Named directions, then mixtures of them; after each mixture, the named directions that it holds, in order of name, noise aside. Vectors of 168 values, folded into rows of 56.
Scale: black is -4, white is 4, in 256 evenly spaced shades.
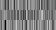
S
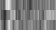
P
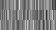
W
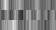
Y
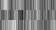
Y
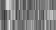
P, W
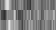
P, Y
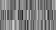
W, Y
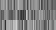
S, Y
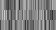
P, W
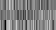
P, S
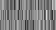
W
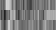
P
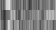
P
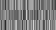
S, W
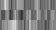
Y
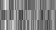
S, Y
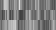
W, Y
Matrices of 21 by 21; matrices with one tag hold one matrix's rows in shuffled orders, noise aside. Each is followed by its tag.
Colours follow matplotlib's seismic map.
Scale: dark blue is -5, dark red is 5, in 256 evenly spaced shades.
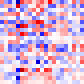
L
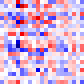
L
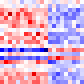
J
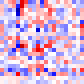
L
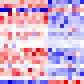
J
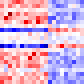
J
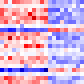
J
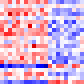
J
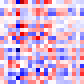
L
